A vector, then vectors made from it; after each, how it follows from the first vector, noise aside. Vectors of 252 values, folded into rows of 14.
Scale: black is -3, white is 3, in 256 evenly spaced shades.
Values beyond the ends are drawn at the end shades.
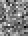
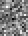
wrapped around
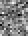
wrapped around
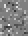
partly zeroed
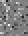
partly zeroed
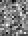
wrapped around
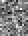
wrapped around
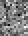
negated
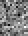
negated
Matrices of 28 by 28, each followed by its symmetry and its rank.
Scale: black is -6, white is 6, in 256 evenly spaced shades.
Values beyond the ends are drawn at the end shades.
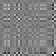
symmetric, rank two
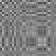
symmetric, rank two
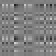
neither, rank one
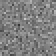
antisymmetric, full rank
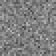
antisymmetric, full rank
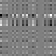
neither, rank one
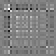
symmetric, rank two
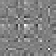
symmetric, rank three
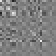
symmetric, rank three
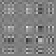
symmetric, rank two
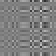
neither, rank one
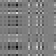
neither, rank one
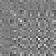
symmetric, rank three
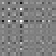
symmetric, rank two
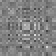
symmetric, rank three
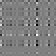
neither, rank one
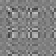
symmetric, rank two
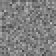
antisymmetric, full rank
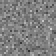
antisymmetric, full rank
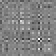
symmetric, rank three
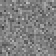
antisymmetric, full rank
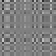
neither, rank one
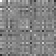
symmetric, rank three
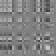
symmetric, rank two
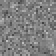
antisymmetric, full rank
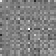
symmetric, rank three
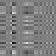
neither, rank one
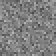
antisymmetric, full rank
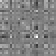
symmetric, rank three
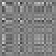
symmetric, rank two
